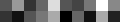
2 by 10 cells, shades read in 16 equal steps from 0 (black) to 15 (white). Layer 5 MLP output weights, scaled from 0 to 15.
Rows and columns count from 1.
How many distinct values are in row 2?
8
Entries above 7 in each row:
4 2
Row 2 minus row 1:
-2 -8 2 1 -3 -5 2 -6 -5 -6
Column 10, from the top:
8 2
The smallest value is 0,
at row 2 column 6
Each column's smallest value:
3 1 3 6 10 0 4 1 10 2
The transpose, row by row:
5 3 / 9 1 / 3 5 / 6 7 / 13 10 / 5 0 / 4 6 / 7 1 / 15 10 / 8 2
